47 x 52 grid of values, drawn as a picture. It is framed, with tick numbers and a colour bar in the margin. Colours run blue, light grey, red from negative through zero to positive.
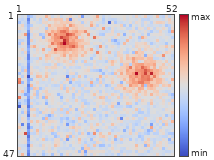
A few values lie far out on both sides of the bulk. Overall the values sit about 50% of the way up the scale. Two bumps rise from the field. Column 4 stands out from the rest. The halves do not mirror each other.
